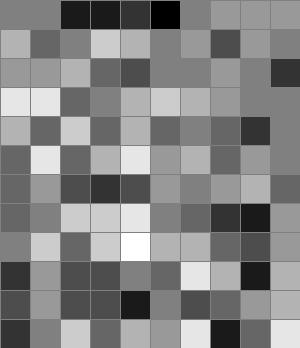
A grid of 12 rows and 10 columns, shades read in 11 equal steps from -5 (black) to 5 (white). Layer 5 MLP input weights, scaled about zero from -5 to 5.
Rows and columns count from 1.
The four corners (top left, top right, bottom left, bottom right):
0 1 -3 4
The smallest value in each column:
-3 -1 -4 -4 -4 -5 -2 -4 -4 -3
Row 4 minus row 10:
7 3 1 2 2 4 -2 -1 4 -2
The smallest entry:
-5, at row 1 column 6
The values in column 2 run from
-1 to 4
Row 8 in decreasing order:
4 3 3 1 0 0 -1 -1 -3 -4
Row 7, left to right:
-1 1 -2 -3 -2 1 0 1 2 -1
